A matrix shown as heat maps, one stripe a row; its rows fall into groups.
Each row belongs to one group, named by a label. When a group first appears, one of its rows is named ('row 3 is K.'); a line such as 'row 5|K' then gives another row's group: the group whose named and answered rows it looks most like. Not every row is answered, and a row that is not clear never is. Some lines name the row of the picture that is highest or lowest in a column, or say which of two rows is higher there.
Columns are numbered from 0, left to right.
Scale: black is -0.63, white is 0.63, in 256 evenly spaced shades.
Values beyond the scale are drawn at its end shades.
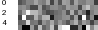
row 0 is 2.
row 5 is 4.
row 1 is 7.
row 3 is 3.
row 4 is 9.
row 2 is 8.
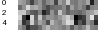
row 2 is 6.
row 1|8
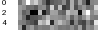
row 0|8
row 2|7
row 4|4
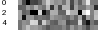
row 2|7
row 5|8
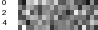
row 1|9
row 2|9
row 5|3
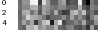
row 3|8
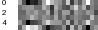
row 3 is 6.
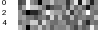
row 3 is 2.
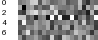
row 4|3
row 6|9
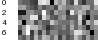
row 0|4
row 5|8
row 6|9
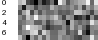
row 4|6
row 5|8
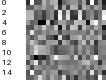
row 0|3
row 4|7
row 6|3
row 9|8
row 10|8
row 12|9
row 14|3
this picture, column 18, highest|15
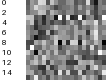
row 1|8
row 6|7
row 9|3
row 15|9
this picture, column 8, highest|3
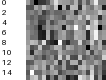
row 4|7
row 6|7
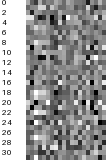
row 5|8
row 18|8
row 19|8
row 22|8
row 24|9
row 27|8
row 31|9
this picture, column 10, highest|3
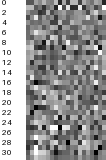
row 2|7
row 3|9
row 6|8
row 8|4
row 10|6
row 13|7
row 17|8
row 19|4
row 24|8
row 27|8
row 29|9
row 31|8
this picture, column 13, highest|1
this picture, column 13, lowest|25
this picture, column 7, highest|25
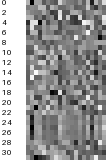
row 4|9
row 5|3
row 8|6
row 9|9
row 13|3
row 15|3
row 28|6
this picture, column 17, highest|31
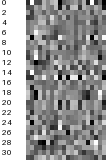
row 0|3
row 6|8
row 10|9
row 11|9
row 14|3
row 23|9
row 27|8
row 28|7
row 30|4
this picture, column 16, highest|0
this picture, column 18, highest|18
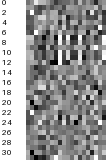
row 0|8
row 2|3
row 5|6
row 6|9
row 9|7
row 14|7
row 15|4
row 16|6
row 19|9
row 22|3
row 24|6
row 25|9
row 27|7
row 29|7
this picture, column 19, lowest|23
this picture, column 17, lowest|17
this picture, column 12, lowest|24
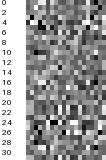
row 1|9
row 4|9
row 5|7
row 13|4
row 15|8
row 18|3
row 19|6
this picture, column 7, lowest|24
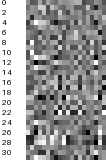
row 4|8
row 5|6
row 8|3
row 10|3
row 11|8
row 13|8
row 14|7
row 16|4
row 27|6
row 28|6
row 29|3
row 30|7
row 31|8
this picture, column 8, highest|22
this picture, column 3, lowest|19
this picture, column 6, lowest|19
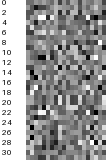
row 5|3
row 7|7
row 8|6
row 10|4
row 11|7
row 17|9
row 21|4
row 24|8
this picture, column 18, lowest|17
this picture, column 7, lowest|28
